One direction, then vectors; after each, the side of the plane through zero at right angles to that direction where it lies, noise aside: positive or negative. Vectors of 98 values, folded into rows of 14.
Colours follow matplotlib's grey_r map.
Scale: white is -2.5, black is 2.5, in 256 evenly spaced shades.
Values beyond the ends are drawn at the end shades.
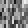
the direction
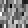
negative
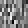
negative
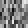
positive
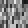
negative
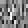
negative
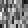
negative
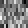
negative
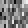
positive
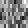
positive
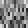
positive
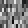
negative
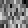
negative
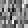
positive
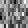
positive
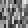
positive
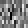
positive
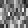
negative
